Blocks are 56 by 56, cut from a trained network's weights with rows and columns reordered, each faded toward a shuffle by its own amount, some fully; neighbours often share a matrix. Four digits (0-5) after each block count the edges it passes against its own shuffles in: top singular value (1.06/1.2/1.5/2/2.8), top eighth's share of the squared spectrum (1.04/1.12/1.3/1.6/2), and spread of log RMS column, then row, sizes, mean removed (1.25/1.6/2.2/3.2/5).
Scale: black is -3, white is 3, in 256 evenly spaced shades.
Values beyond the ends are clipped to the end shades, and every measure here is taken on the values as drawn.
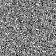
1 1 0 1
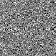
3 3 0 2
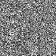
2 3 1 1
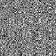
3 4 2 2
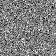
0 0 0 0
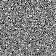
1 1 0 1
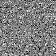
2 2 1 0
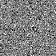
1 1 1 0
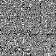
2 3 2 1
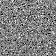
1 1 0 0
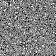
0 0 0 0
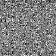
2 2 2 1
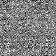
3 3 2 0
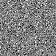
0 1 0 0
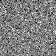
0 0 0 0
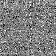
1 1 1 0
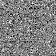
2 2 1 1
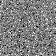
1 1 0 0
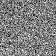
1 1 0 0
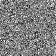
2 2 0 1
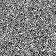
0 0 0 0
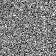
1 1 0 0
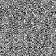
3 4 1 2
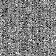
2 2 0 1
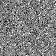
0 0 0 0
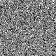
1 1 0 0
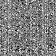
2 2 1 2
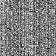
3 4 1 2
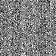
2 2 0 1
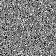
0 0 0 0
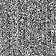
2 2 0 0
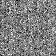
1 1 0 0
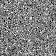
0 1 0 0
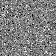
0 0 0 0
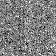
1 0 0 0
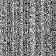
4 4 1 2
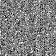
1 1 0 0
